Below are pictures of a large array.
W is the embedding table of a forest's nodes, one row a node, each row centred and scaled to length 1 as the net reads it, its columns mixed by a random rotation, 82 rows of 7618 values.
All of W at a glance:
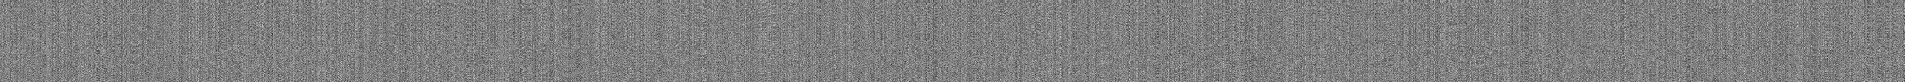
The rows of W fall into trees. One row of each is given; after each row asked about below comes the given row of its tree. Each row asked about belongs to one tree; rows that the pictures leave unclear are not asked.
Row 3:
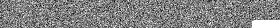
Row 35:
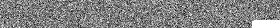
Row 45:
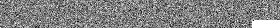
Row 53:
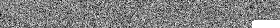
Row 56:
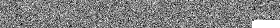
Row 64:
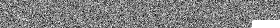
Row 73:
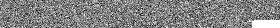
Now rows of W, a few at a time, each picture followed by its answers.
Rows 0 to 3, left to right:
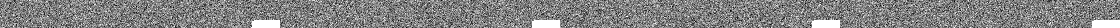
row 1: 73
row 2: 73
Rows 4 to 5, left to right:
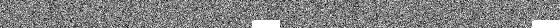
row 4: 3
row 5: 64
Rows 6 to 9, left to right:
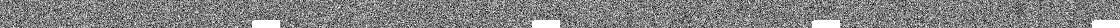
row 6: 73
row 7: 73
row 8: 53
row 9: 45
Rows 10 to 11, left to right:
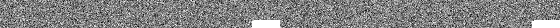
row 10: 64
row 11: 73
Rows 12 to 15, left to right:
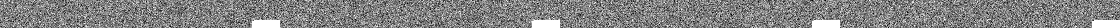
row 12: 45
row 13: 64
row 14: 3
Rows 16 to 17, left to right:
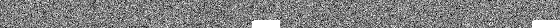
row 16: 53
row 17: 3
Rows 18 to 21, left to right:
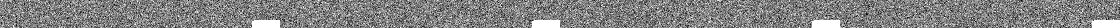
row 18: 73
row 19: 53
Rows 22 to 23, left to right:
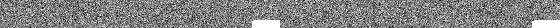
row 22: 64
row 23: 53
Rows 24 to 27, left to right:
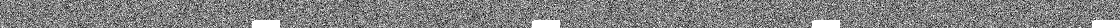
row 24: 35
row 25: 64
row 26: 3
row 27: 3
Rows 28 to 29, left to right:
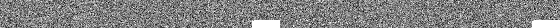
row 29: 64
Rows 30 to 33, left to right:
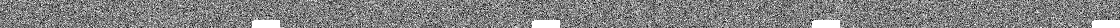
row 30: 3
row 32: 53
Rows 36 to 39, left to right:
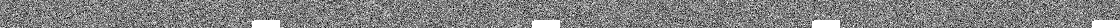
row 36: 73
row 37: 73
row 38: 56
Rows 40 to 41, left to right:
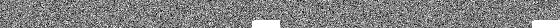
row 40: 3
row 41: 64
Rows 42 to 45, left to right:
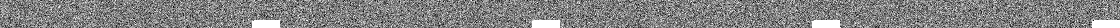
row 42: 73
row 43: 64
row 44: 35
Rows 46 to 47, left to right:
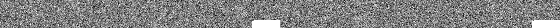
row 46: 53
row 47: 73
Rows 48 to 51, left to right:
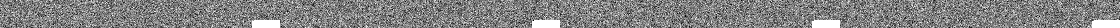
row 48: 73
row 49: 45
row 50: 53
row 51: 53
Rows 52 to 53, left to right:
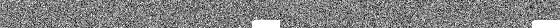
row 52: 3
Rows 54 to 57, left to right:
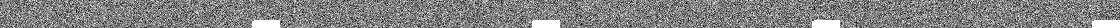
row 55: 64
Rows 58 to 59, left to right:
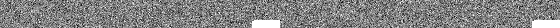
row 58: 45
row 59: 56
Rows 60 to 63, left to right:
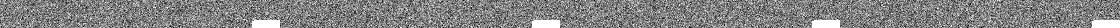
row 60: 45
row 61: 3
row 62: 53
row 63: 3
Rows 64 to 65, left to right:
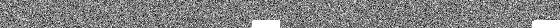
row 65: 56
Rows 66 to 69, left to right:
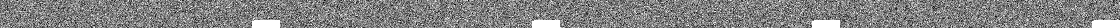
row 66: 3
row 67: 56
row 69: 53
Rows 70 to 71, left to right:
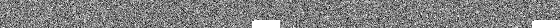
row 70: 73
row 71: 73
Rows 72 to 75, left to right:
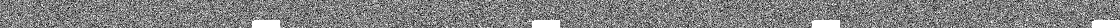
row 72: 3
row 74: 3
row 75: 53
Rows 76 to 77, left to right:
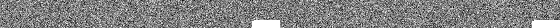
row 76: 3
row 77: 73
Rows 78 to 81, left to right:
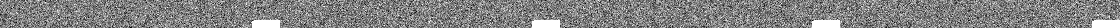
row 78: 53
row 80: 53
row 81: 56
